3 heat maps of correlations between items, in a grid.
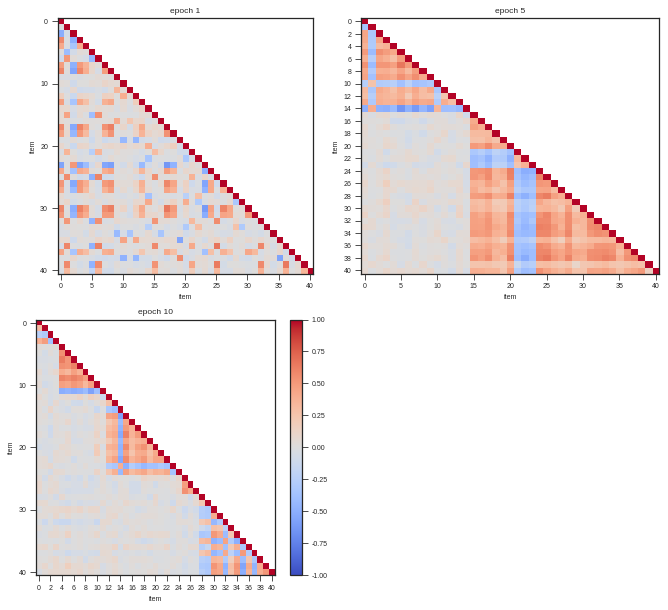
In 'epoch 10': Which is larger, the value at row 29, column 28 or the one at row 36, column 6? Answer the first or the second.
the first
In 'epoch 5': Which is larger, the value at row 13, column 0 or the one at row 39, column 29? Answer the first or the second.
the first
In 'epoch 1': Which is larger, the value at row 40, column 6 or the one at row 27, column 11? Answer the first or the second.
the first
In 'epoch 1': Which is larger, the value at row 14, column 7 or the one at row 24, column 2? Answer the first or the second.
the first
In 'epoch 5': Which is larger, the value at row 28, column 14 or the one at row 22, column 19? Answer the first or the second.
the first
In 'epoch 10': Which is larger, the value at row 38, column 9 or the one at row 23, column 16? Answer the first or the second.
the first
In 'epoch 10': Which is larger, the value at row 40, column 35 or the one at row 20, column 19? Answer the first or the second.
the second
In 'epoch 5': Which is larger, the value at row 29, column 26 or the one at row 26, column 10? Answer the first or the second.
the first
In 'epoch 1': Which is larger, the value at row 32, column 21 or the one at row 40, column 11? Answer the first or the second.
the first
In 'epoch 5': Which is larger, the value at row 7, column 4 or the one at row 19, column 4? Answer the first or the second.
the first
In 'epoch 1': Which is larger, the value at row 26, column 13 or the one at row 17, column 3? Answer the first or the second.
the second
